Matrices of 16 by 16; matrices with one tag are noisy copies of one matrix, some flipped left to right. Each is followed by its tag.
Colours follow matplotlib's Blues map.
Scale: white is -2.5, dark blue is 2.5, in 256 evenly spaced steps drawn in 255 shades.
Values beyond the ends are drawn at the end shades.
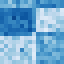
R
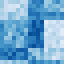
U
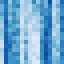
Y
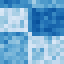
R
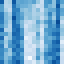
Y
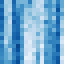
Y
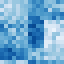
U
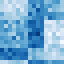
U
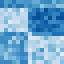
R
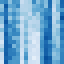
Y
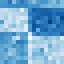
R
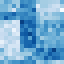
U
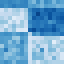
R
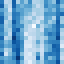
Y
